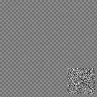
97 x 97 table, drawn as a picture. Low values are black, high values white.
Odd rows or columns: none. Slope: none. Roughest part: bottom right. Mirror symmetry: none. Grain: checkered. Odd patch: rougher, in the bottom right.
